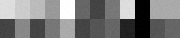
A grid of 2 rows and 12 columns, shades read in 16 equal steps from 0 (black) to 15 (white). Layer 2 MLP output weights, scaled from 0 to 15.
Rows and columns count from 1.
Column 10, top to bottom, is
0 0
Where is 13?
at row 1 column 1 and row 1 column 9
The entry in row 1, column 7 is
4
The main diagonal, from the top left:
13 8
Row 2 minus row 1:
-9 -4 -7 -2 -5 -2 1 -1 -11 0 -5 -4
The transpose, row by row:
13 4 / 12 8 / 11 4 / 9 7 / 15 10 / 6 4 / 4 5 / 7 6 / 13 2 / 0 0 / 10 5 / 10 6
